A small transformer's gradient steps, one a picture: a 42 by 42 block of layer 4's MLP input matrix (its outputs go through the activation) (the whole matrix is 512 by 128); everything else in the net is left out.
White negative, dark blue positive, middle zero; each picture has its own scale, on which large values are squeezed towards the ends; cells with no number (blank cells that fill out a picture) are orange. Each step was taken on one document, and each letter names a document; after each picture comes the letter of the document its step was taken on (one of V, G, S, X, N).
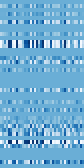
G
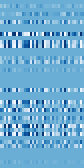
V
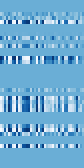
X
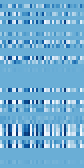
V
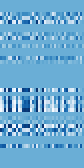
X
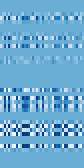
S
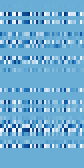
V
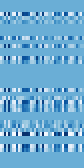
S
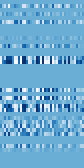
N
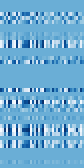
V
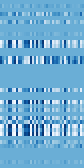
G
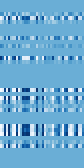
S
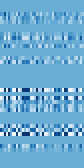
S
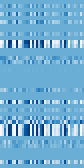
G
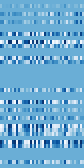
G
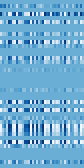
G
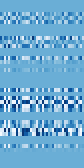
S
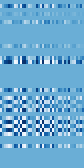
N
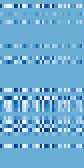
N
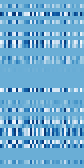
G
